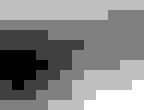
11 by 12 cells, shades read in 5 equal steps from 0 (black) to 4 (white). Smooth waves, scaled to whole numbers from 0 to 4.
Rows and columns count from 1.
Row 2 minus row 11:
1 1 1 1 0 0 0 -1 -1 -2 -2 -2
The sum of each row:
36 33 24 20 17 15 16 21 26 31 37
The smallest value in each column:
0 0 0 0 1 1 1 2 2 2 2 2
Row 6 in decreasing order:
2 2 2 2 2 2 1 1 1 0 0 0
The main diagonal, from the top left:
3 3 2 1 1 1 2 3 3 4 4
